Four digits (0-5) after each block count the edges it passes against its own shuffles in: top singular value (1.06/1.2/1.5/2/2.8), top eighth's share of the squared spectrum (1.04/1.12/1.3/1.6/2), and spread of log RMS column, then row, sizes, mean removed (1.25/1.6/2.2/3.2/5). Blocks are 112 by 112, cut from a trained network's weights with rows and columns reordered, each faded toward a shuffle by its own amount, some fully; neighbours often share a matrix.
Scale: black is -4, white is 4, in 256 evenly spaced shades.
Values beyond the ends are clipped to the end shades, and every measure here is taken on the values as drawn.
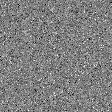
1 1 0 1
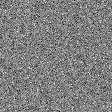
0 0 0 0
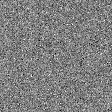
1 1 0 0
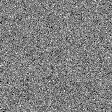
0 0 0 0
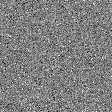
0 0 0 0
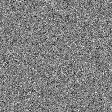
1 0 0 0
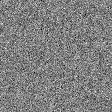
1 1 0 0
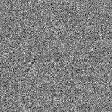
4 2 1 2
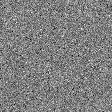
0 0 0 0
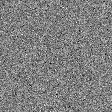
0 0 0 0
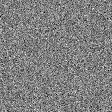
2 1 0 0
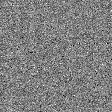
2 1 0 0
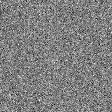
1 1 0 1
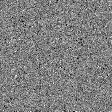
1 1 0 1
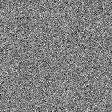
1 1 0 0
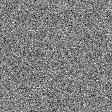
2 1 0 0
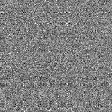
4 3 1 2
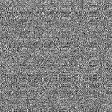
4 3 1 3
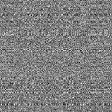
5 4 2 3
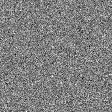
2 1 0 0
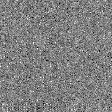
3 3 1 2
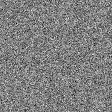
1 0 0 0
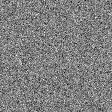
1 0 0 0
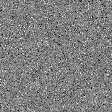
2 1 0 0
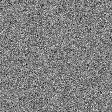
1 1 0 0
